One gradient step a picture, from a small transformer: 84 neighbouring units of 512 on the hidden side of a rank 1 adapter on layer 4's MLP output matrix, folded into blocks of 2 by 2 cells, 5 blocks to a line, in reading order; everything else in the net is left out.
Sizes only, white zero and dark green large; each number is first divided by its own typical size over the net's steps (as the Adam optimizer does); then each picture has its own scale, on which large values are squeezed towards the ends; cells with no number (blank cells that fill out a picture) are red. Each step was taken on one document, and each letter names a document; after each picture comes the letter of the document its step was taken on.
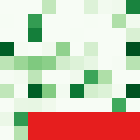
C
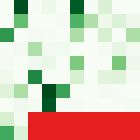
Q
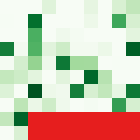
C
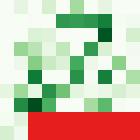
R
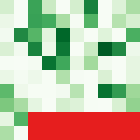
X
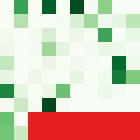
Q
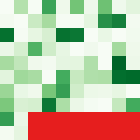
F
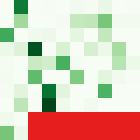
Q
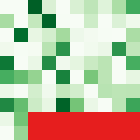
X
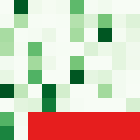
Q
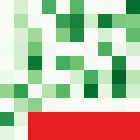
R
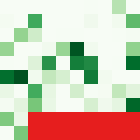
C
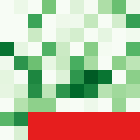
C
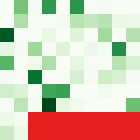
Q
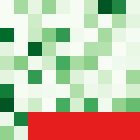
F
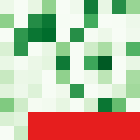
X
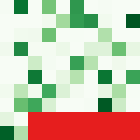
R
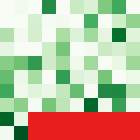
F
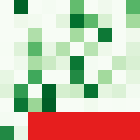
R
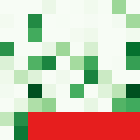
C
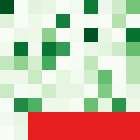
X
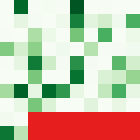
R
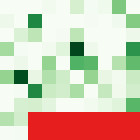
C
